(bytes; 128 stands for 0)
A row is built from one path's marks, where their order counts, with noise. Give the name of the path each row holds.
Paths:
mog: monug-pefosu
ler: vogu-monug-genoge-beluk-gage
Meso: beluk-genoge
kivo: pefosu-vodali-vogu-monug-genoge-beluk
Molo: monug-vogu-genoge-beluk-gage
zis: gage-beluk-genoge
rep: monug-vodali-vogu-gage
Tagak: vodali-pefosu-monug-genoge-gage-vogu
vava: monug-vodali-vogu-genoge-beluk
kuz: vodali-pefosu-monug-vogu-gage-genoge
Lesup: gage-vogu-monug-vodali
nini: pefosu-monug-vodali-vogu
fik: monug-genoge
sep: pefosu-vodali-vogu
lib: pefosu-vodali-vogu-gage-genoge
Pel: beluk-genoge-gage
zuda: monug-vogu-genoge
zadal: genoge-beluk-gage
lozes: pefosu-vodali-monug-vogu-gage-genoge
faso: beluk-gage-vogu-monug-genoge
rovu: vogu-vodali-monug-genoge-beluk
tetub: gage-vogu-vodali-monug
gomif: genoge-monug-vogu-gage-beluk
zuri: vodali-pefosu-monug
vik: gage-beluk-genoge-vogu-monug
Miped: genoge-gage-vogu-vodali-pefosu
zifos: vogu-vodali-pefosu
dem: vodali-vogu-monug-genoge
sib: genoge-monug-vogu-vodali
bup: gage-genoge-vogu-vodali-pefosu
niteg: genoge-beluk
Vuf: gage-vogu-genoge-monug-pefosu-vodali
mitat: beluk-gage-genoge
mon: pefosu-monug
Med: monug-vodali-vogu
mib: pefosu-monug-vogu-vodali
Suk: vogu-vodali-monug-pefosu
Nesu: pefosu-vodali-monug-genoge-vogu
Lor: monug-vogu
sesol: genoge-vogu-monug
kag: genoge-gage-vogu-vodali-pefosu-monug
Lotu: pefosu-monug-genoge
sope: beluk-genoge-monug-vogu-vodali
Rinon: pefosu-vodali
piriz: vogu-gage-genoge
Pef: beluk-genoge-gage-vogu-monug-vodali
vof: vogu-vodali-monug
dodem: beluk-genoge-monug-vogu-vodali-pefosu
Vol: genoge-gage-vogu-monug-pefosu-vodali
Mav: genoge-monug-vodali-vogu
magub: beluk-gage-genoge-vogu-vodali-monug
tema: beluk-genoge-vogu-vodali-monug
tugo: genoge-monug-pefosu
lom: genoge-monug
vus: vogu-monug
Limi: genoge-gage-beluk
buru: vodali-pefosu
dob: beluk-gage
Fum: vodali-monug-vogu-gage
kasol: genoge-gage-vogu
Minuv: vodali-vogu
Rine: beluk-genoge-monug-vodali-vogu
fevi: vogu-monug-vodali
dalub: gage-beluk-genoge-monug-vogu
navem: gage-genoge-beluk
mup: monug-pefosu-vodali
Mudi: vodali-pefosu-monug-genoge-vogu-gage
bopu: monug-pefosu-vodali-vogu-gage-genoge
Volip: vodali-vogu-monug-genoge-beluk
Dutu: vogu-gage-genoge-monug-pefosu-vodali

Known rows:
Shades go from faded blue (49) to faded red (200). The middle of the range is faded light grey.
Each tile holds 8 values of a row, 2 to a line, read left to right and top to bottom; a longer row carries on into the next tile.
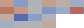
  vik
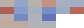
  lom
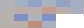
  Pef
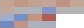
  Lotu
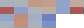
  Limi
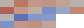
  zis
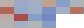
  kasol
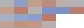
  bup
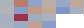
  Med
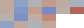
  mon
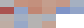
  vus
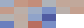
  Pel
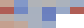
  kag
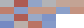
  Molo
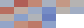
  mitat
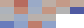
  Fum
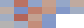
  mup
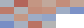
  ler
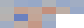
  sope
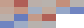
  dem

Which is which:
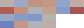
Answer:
navem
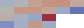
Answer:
buru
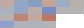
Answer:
nini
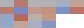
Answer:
vava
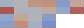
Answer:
niteg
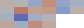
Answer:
Lesup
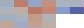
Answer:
fevi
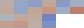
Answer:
Vol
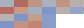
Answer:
Meso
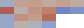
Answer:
rovu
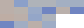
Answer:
Rine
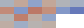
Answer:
Dutu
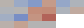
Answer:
mib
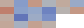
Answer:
magub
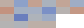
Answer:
tema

